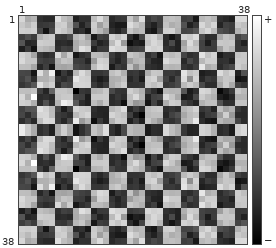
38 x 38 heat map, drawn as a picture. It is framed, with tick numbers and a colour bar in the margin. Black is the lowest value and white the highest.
It is mirror symmetric from top to bottom. No row or column stands out. There is no seam. The histogram has two humps. No overall slope runs across the table. A checkerboard runs through the table.
